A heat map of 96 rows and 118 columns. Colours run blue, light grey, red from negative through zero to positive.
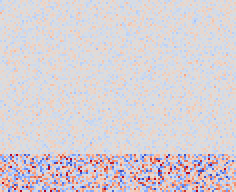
There is no overall slope. A horizontal seam about 80% of the way down splits the table, and the top part is calmer. The distribution is heavy-tailed on both sides. There are no regular stripes. The halves do not mirror each other. The grain is fine, like static.
